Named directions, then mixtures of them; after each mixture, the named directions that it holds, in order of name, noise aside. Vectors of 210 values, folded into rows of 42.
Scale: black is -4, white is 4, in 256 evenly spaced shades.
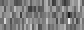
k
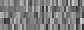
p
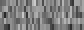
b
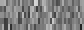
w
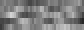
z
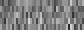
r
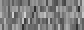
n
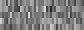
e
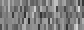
n, r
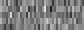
e, k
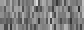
n, w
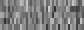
p, r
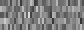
e, p, w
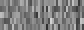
p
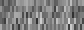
r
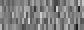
n, r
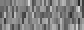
b, n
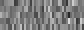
k, p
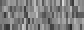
b, n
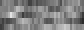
z
